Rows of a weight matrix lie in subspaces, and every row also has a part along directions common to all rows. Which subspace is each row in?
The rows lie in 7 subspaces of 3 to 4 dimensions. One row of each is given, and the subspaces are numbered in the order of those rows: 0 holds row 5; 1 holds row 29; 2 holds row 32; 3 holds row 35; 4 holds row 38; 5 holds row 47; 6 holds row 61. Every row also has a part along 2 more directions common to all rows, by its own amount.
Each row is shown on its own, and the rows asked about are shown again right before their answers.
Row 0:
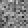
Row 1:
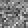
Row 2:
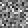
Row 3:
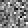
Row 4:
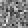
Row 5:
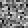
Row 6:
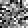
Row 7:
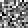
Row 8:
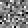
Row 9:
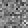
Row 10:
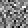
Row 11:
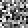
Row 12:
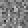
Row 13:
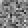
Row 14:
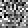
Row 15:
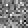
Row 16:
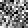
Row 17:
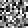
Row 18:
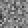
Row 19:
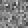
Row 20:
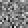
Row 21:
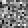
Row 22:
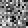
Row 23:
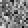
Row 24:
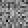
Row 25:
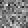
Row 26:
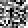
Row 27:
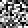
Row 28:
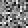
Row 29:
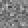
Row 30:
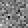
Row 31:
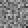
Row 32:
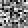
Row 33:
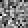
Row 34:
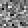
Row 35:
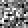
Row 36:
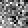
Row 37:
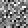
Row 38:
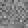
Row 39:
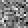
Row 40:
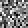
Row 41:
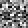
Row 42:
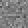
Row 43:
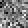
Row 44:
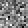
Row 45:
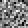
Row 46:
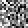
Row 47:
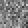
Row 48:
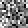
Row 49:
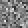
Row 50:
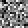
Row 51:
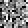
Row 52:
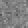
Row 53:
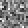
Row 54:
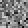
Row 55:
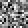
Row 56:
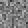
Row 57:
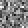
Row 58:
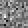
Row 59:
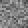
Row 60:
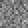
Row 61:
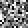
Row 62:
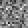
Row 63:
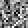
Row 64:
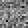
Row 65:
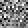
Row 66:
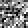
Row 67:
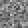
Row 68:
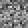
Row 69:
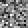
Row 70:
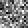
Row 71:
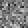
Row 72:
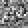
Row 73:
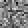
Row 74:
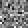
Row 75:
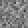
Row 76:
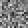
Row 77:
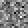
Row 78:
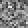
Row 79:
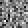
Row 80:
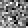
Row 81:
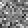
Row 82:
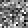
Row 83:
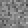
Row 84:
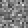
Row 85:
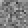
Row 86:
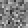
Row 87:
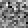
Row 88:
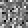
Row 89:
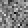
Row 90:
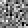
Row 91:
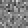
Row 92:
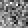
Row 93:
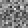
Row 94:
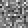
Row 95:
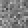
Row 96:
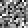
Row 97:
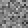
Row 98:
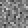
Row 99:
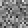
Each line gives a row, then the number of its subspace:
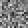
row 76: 6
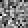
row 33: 2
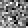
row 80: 5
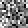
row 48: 0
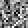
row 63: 3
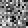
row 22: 5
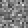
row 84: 1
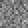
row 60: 4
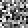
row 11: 0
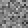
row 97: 4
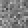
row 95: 5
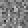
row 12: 6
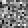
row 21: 0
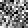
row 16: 4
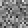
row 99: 2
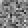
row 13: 3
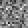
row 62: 2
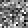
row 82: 3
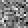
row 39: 3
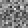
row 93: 1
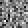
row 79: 6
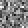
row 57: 0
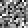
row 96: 2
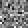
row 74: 6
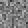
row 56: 6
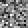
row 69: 0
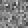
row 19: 5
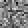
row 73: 5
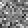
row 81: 4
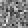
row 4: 1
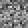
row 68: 1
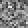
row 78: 1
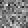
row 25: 0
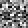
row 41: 1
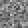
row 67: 1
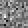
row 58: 3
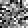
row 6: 5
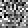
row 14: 4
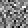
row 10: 2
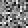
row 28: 5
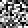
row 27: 1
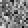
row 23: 4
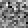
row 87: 1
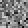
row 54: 4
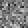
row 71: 0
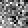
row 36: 5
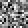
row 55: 6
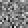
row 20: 6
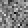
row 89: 2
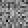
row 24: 3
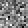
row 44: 0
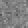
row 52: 3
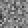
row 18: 6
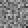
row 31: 5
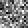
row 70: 4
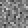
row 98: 5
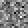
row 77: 3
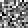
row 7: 2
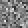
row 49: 6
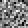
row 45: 1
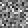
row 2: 4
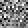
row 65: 4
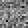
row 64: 3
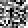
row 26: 2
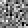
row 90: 1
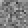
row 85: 3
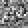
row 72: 3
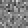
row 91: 5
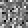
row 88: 6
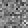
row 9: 4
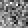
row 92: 5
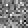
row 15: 4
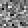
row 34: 1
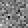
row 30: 0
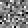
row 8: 6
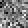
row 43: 4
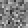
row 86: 2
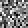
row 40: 2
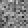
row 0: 4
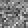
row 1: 3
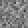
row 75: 2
